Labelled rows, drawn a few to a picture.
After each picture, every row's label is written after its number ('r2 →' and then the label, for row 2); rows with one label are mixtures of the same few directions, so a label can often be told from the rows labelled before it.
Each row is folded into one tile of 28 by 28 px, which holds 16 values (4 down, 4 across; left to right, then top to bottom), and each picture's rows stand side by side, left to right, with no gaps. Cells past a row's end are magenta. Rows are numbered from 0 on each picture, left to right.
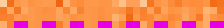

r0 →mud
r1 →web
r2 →mud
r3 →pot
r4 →pot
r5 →mud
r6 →pot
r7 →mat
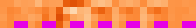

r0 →mat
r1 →pot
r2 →web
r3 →web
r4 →web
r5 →web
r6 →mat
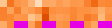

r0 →mud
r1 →pot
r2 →pot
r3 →pot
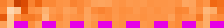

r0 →mat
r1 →pot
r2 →mat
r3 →web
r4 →mat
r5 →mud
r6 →mat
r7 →mat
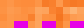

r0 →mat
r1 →mat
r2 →web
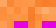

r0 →mud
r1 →web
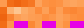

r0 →web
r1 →mud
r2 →web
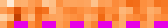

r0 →pot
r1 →mat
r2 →web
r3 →pot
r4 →mat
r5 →mat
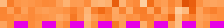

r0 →mud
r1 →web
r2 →pot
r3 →web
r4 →mud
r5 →mud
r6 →mat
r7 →web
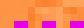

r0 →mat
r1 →web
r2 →web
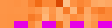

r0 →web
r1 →pot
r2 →mud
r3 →web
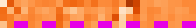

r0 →mud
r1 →web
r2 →web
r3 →pot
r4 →mat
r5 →mat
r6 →mat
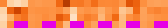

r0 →web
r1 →pot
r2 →pot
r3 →pot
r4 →mat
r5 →web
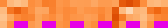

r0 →web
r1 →mat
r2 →mat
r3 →pot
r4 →web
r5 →web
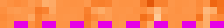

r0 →web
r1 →mat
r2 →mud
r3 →web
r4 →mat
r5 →pot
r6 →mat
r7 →mat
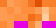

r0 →mud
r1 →pot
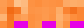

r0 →mat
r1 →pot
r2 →web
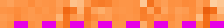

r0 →pot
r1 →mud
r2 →mat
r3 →web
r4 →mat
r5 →mud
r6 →mat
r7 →mat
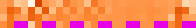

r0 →mat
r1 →mud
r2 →mud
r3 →mud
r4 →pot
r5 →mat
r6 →mat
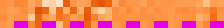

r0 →mat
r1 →mat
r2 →mud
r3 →web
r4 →mud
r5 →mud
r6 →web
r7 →pot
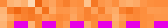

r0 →web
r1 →mud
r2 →pot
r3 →mud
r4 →web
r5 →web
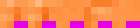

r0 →pot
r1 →pot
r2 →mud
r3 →web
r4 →mud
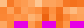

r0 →mud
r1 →pot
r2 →web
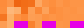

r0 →mat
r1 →mud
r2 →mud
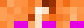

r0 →mud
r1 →mat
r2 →pot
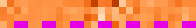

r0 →mud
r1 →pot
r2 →web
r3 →pot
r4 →mud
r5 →pot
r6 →pot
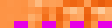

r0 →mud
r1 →pot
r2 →web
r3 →web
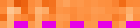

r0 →mat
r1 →mat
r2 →pot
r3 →mat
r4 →pot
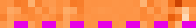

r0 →mat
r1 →mud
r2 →mat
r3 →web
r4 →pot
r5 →mud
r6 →pot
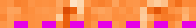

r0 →mat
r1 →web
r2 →mat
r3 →web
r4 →mud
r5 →web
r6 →pot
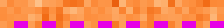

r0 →mud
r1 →pot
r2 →web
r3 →mud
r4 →mud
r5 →mat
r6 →mud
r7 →pot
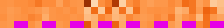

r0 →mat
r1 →pot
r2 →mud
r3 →mud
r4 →mud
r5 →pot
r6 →mat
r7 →mat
